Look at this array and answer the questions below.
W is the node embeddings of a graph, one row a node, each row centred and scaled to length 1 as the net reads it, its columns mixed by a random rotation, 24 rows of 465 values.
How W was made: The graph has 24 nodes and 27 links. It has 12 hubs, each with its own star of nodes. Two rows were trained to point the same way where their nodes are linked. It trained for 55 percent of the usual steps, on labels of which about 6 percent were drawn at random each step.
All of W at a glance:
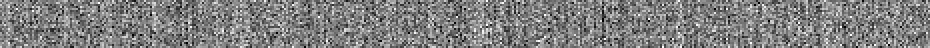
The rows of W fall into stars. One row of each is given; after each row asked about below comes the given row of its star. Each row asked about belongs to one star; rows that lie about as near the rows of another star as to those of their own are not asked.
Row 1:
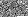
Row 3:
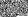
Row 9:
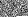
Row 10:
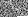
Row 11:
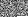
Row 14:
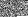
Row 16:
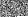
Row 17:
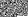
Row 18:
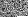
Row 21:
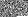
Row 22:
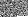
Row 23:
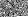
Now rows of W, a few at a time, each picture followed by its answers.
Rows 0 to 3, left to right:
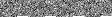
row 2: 23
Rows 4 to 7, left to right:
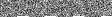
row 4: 11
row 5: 3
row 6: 1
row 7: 18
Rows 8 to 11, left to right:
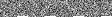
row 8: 17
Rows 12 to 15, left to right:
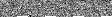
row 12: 9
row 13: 22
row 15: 14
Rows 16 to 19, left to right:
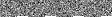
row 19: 21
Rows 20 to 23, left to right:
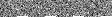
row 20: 10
